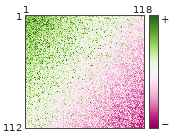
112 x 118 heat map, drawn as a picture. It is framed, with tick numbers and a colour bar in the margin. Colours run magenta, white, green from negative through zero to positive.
Ninth with the highest average: top left. Slope: up to the top left. Stripes: none. Mirror symmetry: none. Ninth with the lowest average: bottom right.
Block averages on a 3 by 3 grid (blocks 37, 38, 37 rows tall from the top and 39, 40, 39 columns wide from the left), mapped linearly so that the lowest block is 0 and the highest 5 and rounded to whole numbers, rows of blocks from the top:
5 4 2 | 4 3 1 | 3 1 0
